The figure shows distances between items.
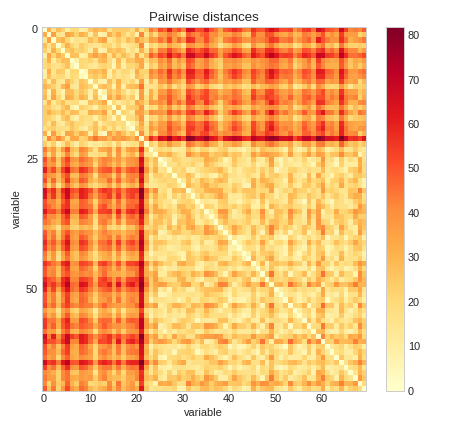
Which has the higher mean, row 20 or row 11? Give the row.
20
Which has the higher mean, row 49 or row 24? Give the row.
49
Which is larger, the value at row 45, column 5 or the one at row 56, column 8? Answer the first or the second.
the first
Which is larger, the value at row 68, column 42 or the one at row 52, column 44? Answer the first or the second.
the first
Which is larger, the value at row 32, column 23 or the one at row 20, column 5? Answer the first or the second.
the second
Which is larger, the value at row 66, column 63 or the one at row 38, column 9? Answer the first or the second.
the second
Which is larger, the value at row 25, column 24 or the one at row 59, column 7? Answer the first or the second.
the second
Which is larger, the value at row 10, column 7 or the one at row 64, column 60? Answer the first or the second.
the second
